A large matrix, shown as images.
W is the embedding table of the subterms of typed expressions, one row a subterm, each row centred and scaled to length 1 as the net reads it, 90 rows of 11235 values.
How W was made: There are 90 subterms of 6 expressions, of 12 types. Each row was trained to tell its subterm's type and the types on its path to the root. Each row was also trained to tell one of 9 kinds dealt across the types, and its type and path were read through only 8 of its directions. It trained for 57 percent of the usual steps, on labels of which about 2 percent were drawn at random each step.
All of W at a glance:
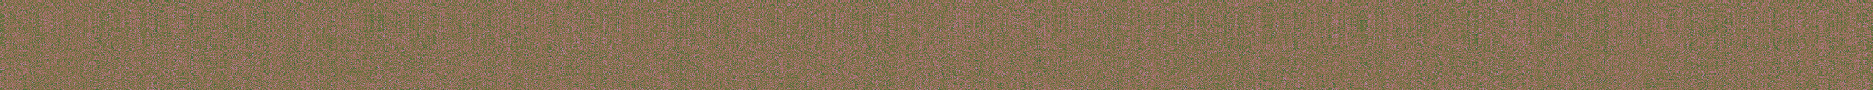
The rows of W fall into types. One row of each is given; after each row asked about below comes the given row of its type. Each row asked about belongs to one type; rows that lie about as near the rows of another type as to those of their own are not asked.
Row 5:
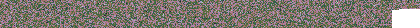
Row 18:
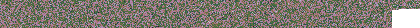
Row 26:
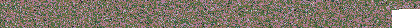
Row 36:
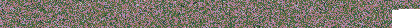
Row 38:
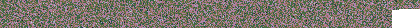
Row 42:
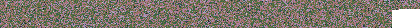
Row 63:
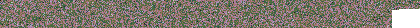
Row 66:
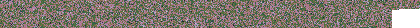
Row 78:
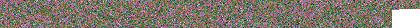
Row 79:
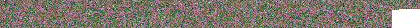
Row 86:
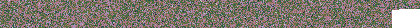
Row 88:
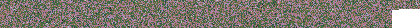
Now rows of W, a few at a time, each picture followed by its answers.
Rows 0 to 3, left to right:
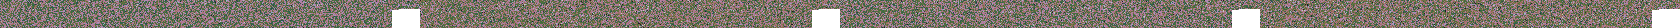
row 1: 18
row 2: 42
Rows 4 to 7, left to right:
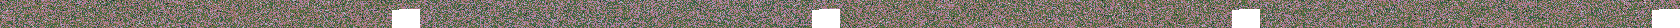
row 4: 5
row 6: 66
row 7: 78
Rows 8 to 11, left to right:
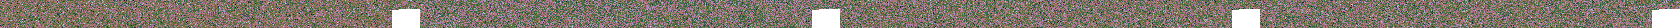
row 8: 42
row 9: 66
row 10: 26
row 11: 63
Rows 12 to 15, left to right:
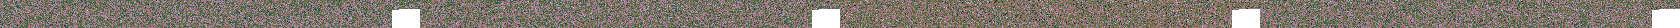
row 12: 63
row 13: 18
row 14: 88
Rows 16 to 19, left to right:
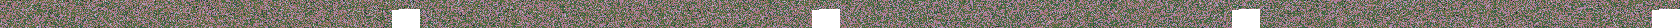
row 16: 42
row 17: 88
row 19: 66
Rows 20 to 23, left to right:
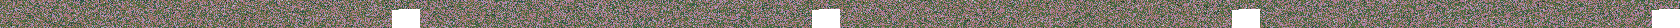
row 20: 88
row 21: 5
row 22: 63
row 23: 26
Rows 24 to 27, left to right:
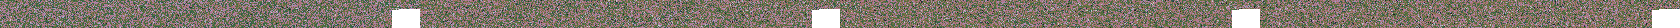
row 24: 88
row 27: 79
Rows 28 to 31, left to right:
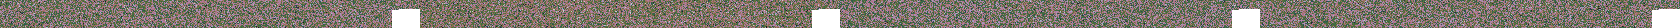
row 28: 88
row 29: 42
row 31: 66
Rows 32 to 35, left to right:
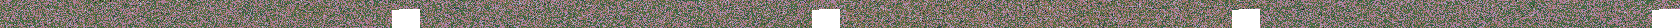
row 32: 26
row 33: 78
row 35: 5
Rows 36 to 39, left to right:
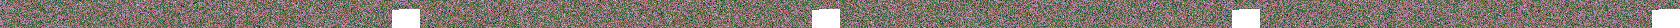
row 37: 88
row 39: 42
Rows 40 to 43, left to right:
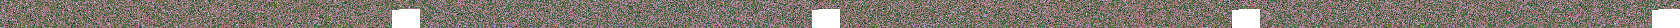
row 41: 38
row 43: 88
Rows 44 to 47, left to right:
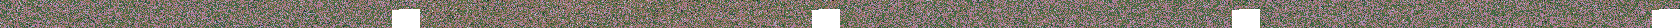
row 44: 18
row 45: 42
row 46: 86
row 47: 26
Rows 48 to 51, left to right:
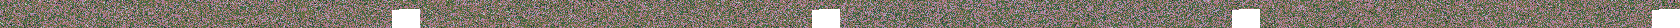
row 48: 38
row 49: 38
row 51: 66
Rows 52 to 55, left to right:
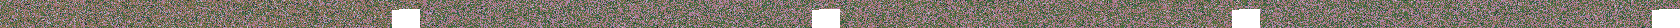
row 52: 26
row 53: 5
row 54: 86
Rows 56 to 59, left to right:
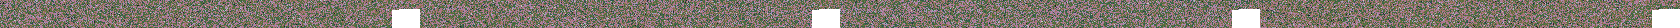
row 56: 78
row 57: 66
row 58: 88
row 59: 18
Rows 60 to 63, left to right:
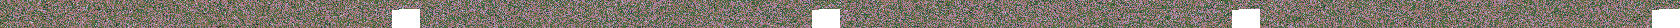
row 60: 79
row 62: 5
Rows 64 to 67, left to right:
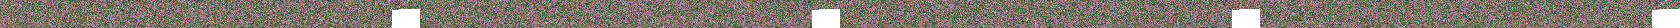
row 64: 18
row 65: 26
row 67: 38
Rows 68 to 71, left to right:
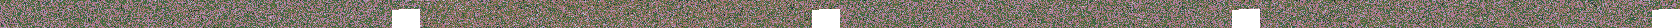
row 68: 18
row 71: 18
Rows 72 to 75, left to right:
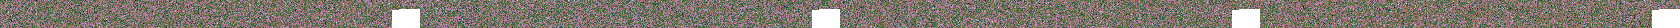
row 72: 18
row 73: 66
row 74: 66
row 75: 78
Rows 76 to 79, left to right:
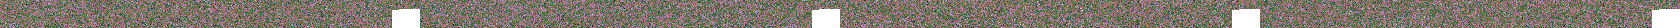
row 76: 63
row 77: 26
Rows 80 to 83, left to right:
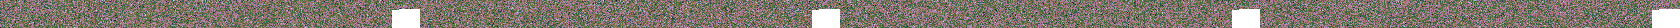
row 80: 63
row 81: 42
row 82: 79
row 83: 78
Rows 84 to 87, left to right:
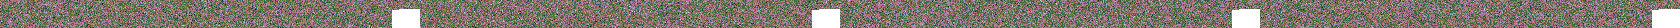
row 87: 42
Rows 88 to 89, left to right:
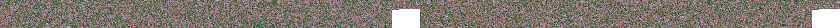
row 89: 26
